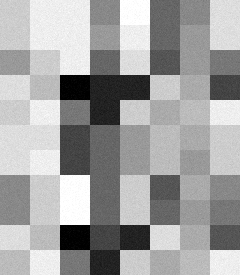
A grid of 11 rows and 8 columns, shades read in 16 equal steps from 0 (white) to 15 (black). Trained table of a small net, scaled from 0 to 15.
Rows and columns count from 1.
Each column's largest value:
7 4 15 13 13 10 7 11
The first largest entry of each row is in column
6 6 6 3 4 3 3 6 4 3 4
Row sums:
30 29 45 66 38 42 42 44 45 62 39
